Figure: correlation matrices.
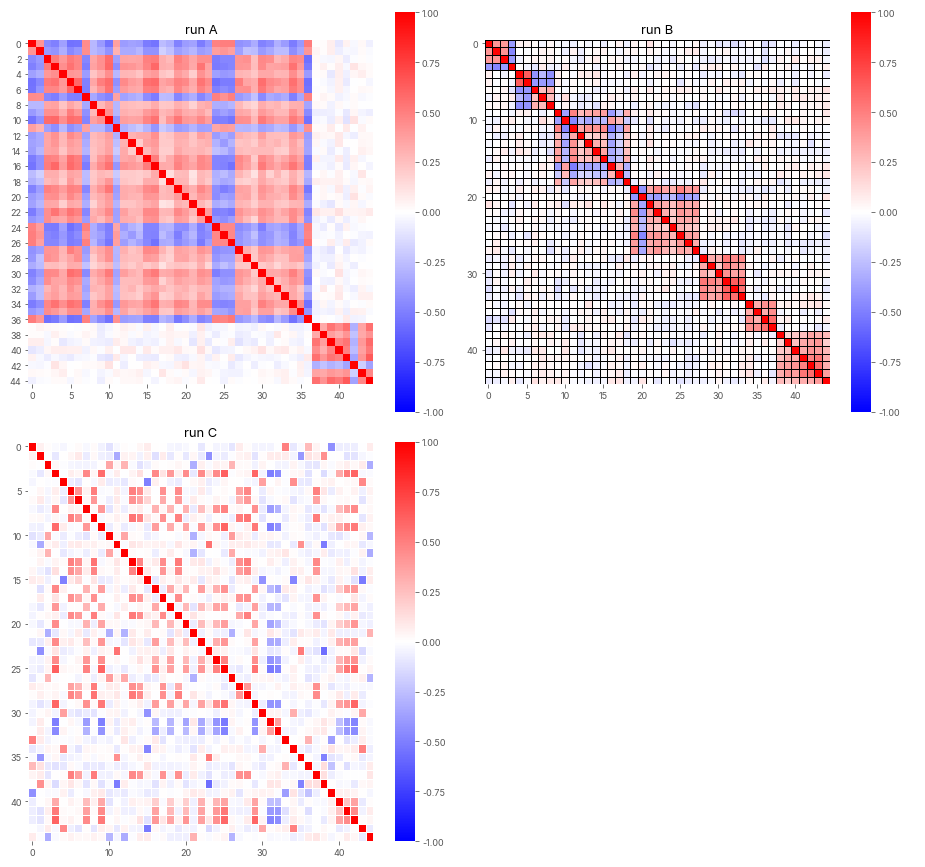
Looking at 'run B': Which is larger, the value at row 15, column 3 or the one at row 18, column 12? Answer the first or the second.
the second
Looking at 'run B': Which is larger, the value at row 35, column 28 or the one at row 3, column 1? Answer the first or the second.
the first
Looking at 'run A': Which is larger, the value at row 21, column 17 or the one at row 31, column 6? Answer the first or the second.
the second
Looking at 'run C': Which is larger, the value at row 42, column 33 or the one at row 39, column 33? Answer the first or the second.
the first
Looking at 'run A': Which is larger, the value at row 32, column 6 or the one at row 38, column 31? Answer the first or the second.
the first
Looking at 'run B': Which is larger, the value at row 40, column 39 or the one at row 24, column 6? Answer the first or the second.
the first
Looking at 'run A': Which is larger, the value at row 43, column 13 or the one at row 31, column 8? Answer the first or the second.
the second
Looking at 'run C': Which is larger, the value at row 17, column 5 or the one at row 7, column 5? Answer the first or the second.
the first
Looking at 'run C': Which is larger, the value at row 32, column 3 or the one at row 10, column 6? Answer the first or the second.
the second
